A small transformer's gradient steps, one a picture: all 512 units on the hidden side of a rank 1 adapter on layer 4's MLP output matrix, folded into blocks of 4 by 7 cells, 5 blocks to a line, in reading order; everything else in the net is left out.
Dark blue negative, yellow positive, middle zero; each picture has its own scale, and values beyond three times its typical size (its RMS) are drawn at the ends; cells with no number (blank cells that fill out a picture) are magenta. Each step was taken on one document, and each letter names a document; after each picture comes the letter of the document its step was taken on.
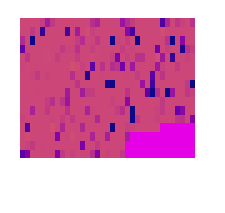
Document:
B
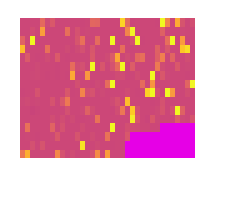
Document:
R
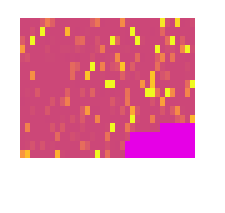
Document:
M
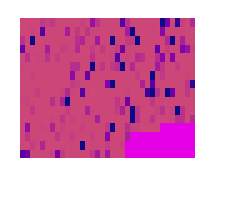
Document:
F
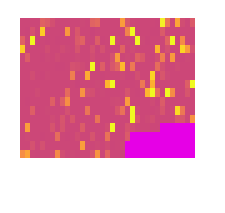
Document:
B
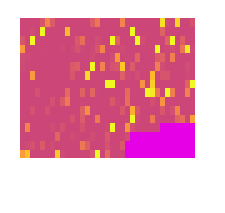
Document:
M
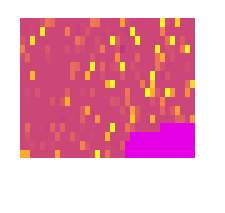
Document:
M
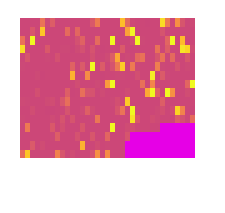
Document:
R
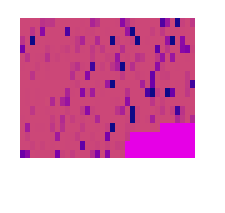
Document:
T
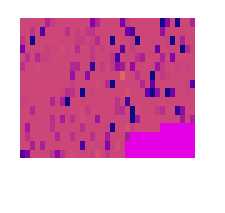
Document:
F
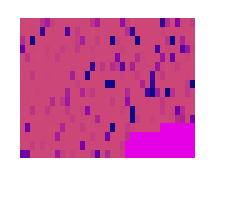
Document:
B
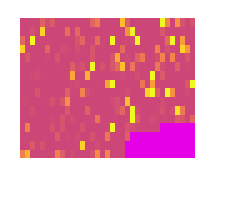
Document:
R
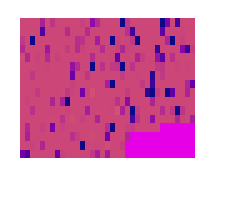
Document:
F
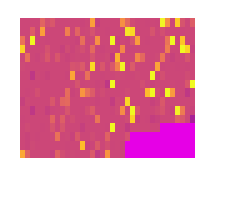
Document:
R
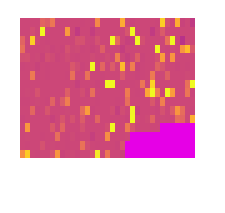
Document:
T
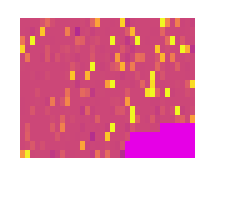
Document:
B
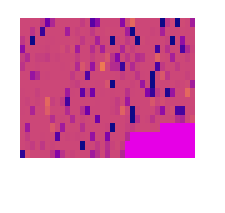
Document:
B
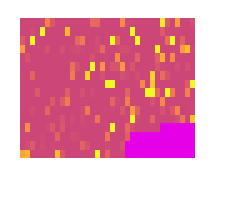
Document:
M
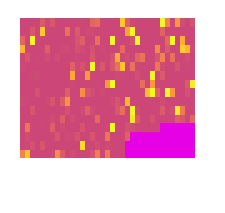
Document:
R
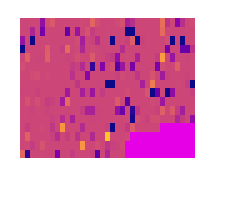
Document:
R
